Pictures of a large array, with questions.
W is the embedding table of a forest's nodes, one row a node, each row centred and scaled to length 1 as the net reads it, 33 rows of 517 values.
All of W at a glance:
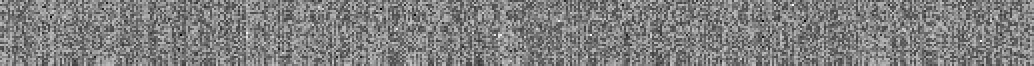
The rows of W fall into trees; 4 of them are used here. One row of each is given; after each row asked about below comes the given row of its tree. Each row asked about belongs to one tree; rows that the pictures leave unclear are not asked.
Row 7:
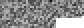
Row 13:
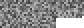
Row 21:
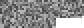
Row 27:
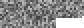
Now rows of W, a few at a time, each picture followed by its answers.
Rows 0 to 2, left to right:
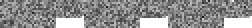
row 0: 7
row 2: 21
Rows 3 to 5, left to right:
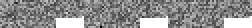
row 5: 7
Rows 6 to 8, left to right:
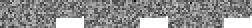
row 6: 13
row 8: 7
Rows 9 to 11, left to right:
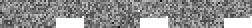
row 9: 7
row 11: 27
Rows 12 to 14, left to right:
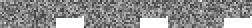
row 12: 27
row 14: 13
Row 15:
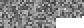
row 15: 13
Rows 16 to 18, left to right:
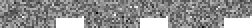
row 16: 27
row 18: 21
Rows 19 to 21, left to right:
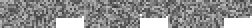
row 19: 27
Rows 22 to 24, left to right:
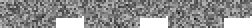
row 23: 21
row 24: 13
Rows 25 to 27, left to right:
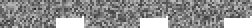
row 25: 7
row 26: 27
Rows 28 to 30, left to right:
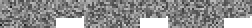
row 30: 27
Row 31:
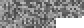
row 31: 27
